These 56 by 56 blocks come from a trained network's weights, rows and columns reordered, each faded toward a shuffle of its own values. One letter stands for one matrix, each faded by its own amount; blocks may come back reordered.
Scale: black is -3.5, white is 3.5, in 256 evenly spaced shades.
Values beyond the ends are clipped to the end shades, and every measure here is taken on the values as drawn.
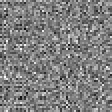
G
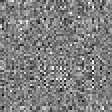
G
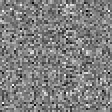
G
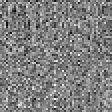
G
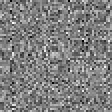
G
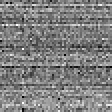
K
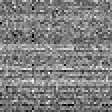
K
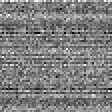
K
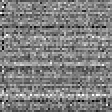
K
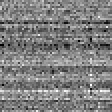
K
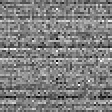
K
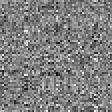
G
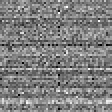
K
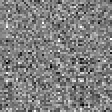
G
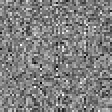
G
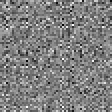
G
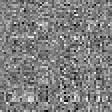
G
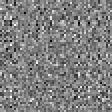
G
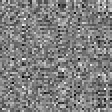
G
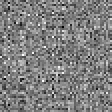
G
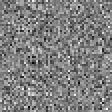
G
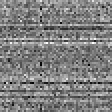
K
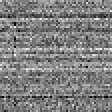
K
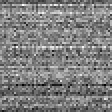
K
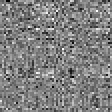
G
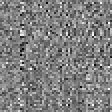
G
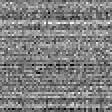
K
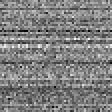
K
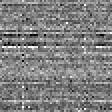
K
